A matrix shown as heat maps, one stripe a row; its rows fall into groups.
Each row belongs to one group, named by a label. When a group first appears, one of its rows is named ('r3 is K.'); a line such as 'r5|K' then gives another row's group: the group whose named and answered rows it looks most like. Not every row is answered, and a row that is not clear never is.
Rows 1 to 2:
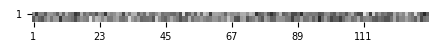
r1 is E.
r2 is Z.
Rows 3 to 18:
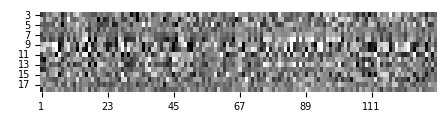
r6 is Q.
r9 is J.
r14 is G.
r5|E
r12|G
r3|G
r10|J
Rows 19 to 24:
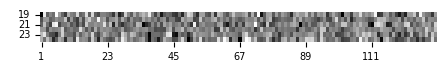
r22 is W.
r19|E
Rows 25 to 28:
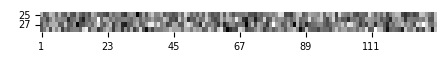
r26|Z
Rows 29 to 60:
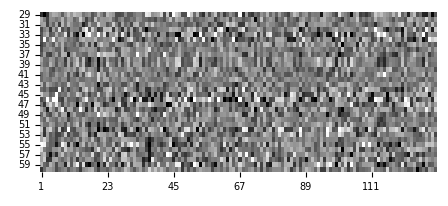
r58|J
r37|Z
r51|Q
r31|J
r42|Z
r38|Q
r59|Q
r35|E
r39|Q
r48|W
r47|G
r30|W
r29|G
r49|Z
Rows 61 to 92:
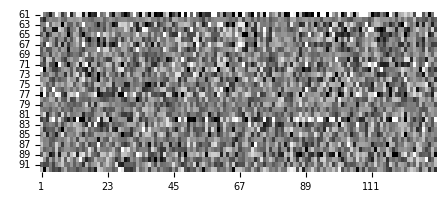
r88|J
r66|Q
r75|W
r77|E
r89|Z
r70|G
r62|G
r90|W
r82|Z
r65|Z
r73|Q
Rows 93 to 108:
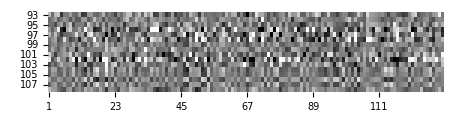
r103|Z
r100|Z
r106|Q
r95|W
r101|W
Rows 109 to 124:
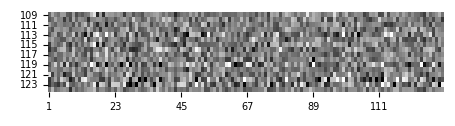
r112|G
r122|G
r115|E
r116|G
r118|J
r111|Q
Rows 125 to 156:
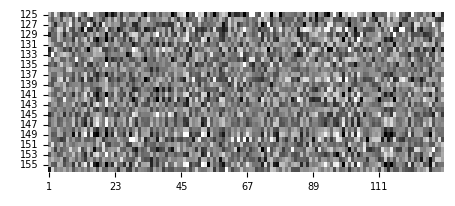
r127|W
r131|W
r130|Q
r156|E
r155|Q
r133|E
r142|W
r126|E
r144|Q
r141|Q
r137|Q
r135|Z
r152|W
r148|Q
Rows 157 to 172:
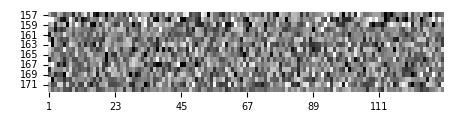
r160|J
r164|W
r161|E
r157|Q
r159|J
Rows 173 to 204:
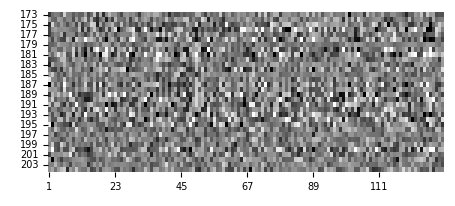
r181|G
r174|Q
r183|E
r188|W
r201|E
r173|E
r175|E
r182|G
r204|J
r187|E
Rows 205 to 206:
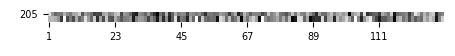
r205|W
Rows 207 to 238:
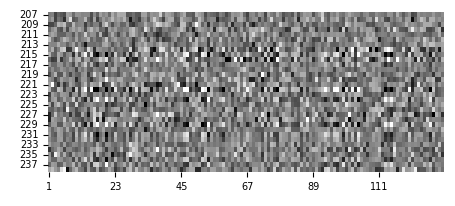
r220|Z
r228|E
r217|Q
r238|J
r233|J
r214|J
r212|W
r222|Q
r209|G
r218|Z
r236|Q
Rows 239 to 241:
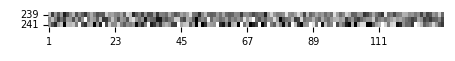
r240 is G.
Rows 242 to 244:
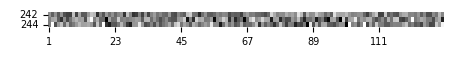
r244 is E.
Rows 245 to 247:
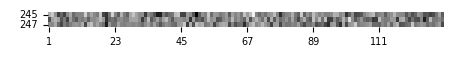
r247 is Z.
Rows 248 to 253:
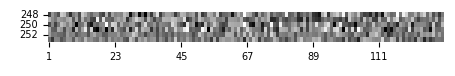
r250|Z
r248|G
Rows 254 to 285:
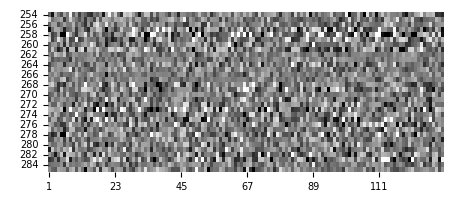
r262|J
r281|E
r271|Z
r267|J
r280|Q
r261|Z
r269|G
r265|E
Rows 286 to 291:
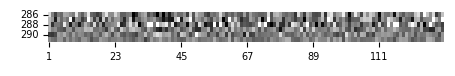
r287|W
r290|G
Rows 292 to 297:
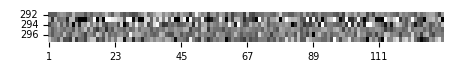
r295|Q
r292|G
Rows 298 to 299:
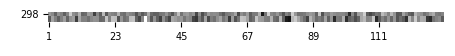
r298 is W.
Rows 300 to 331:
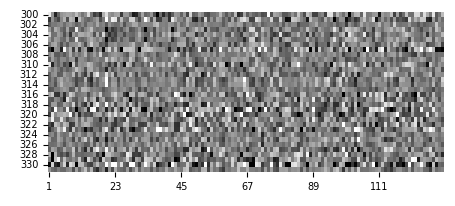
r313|Z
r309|Z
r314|Z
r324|W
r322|G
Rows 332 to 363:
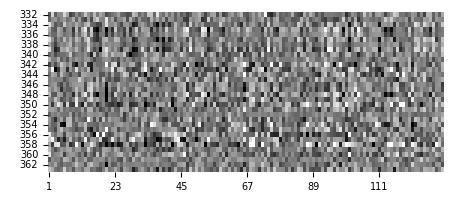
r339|W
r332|E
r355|Z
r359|W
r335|Q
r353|W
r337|W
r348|Q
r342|Z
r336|Q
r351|G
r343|J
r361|E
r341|J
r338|W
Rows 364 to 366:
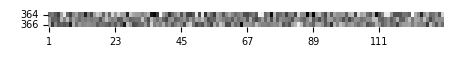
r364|J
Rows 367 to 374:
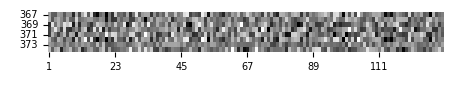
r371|Z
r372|Q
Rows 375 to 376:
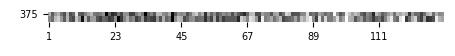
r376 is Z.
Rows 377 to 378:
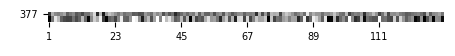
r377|E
